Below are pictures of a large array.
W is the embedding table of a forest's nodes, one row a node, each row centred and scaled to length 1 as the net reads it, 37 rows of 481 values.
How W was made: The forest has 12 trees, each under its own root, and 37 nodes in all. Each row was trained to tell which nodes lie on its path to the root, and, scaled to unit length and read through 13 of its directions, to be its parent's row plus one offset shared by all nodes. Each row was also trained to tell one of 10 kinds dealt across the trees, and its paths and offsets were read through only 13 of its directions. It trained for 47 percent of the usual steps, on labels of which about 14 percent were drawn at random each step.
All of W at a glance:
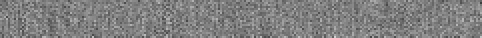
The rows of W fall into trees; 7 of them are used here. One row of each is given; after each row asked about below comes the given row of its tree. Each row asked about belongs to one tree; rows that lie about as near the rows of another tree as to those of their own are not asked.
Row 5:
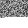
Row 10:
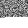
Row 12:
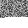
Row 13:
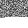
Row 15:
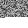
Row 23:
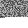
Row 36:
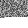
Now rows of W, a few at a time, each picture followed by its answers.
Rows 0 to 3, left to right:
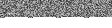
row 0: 15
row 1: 23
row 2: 23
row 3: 10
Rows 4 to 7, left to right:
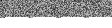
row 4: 10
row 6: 13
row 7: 23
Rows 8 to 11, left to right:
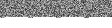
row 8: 10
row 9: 5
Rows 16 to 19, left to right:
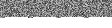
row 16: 36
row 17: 10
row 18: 12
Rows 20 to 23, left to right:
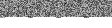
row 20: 5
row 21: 12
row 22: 13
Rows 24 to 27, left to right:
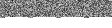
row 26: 5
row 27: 23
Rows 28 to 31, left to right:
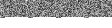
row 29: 13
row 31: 15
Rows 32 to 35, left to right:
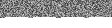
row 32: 10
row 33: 5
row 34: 23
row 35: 13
